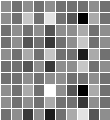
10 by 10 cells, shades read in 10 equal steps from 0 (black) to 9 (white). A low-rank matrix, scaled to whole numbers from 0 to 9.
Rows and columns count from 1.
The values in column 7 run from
3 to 6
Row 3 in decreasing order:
6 5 5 5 5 5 4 4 4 3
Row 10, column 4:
5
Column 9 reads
5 6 4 4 6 4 5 6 5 3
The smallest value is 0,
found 2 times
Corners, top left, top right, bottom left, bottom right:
5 4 4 5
